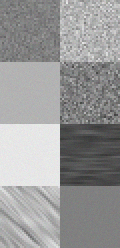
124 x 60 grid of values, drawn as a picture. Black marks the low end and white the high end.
It is made of 4 by 2 panels. Panel 1,1: middling, fine-grained, faint in contrast. Panel 1,2: high, fine-grained. Panel 2,1: high, flat. Panel 2,2: middling, fine-grained. Panel 3,1: very high, flat. Panel 3,2: low, streaked across, faint in contrast. Panel 4,1: high, slanting down to the right. Panel 4,2: middling, flat.
